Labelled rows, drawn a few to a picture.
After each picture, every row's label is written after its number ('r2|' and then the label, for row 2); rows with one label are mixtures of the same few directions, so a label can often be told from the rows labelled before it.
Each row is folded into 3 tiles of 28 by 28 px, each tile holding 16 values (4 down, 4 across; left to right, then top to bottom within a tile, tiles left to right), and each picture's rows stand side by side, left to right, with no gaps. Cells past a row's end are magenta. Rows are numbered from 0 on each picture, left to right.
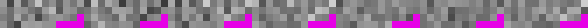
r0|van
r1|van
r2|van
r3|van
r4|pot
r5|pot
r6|van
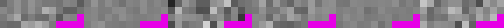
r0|van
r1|van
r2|pot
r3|van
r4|pot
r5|pot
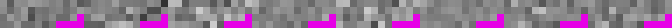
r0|pot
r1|van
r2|pot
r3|pot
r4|pot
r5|pot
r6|van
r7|pot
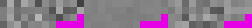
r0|van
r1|pot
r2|van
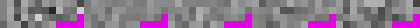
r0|van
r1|pot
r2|pot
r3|van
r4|pot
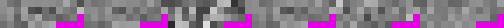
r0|van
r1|van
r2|pot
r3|van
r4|pot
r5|pot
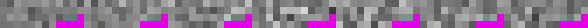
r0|pot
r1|van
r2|van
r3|van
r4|pot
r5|pot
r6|pot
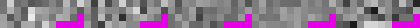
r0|pot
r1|van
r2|pot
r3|pot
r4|van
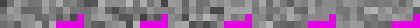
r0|pot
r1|pot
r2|van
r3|van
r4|van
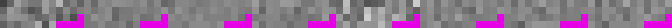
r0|pot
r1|pot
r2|pot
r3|pot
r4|pot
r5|van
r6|van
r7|van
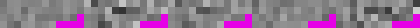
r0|pot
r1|van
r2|van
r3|pot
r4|van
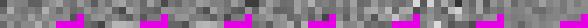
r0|pot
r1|van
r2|van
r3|pot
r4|van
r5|van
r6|van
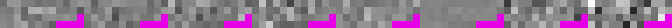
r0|van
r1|pot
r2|pot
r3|van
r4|pot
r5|van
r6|pot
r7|pot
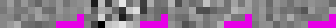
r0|van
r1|van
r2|van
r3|van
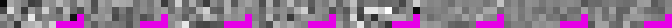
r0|pot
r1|pot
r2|van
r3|van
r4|van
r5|van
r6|van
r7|pot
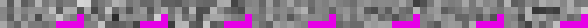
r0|van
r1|pot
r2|pot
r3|van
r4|van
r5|pot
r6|van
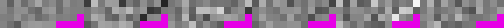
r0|van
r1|van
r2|van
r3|van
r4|van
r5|van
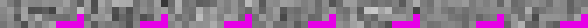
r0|van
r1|pot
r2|pot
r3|pot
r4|van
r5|pot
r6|pot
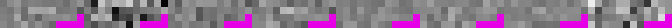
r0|van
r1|pot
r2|pot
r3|van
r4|pot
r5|pot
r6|van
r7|pot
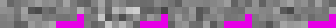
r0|van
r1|van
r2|pot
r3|van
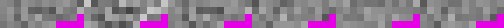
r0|van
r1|van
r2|van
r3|pot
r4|pot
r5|pot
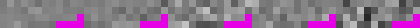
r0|van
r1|van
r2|van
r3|pot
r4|pot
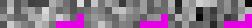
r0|pot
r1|van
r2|pot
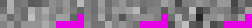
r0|pot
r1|van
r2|pot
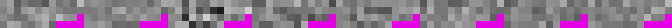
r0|pot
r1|van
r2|van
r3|pot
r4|van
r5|pot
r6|pot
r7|van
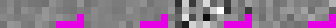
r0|pot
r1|pot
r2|van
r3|van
